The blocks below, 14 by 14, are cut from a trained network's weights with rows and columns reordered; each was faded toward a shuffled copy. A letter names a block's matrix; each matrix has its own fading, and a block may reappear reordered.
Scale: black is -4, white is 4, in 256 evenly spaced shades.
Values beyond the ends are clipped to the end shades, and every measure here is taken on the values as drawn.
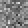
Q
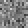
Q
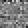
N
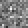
N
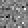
N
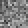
Q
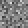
Q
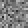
Q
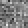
N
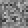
N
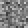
N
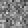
Q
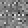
N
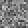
Q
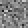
N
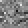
N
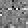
N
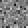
N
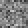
N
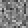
Q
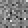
N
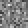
Q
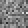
Q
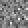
N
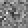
Q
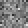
Q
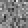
Q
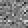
N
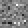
N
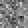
N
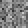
Q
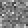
N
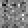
N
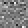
N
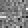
N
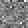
N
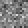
Q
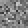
Q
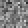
Q
